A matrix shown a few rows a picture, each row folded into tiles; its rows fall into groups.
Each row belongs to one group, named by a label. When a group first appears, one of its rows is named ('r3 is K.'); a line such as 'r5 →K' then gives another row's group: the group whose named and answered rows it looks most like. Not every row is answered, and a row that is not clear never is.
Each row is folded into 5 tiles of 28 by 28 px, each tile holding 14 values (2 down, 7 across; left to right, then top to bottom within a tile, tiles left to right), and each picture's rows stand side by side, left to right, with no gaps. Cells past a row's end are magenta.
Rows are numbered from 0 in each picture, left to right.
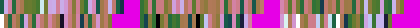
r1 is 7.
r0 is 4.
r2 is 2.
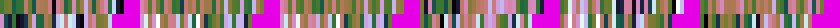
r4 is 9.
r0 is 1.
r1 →2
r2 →2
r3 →4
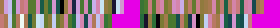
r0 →9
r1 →7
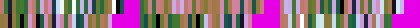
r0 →1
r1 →7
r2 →9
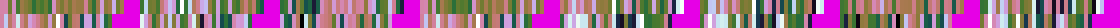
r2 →4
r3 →2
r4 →9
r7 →9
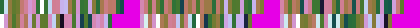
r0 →4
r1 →2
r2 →2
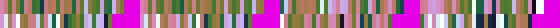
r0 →2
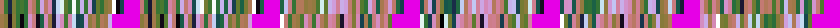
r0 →1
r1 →1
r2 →4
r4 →4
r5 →2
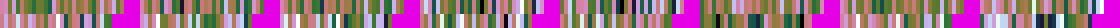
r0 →2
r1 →2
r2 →2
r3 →9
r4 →9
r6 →2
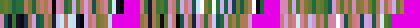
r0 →1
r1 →1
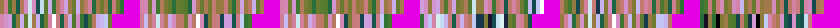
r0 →4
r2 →2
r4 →4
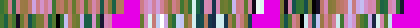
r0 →7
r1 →9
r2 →4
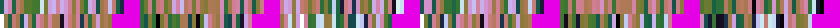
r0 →4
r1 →7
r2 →9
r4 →7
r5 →1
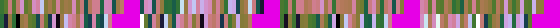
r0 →7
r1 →4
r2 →7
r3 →2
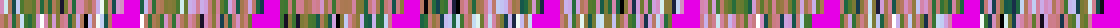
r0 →9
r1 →4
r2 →7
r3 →4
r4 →9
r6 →4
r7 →4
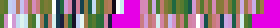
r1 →2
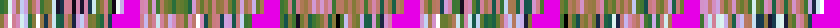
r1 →2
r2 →7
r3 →2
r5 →9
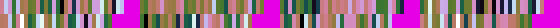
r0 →9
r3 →9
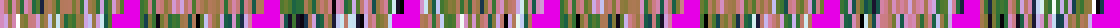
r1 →7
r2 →1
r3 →9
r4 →7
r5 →7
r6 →4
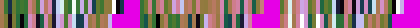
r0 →1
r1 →7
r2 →9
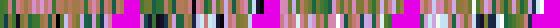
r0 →7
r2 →2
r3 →9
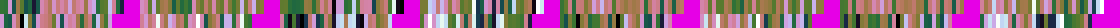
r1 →2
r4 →7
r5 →2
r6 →7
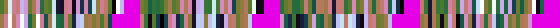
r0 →9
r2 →1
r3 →1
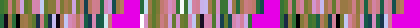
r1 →4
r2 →7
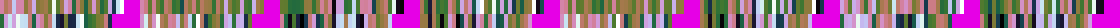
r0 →9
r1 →2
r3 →1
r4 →2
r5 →1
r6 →9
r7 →1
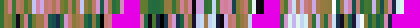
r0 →7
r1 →1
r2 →9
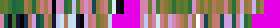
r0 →1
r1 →2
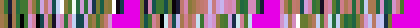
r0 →1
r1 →4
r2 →2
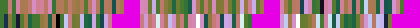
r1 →2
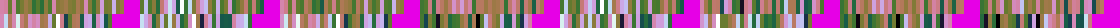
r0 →2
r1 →4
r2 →2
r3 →7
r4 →4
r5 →2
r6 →7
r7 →7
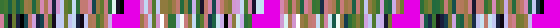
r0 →1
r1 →9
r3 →1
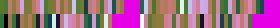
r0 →7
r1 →4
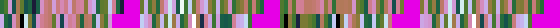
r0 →4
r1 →4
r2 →7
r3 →4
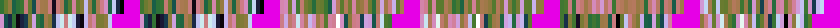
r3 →2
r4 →7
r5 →9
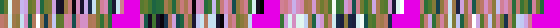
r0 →9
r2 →9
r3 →4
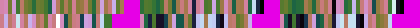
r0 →2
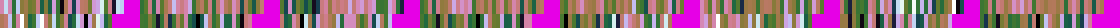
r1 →7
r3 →7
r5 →2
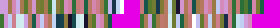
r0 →9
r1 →4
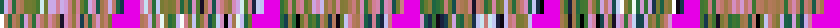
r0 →4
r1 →9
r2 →7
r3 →1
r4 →1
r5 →7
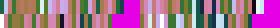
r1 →9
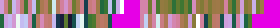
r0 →9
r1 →2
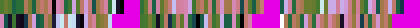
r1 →7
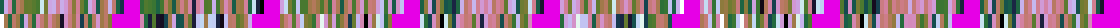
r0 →4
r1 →1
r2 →9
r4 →9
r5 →9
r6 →4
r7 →4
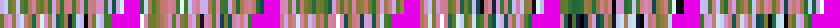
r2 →2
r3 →9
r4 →1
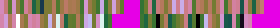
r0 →2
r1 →7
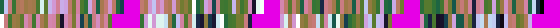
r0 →4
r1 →9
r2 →2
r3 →1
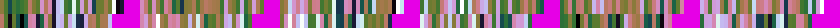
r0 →1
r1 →2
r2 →9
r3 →4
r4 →7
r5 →9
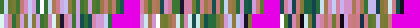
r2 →4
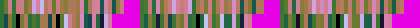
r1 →7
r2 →7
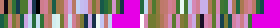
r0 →4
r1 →4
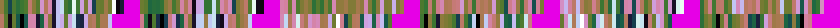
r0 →1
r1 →1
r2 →2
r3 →7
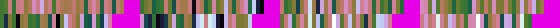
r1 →1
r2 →4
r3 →2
